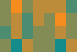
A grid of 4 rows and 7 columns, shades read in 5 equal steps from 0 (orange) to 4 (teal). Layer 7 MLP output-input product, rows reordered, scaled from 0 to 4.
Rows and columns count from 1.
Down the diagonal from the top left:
2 1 3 2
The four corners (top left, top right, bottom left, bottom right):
2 3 2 1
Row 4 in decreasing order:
4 4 2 2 2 1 1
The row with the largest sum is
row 4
